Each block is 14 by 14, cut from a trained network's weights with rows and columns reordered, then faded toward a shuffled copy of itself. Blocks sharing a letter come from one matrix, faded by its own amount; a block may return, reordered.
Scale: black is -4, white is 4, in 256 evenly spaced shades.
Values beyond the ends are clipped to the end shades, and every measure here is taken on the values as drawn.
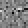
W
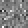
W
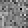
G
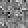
W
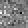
W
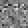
W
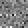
W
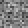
G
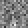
G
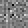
W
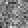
G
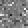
W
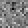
W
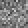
G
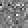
W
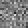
G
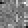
W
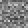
G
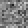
G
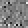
W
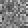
G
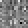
W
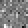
W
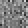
G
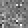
W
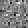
W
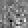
W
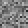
G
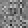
G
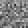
G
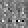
W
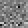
W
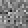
G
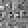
W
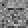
G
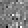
W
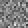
G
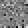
W
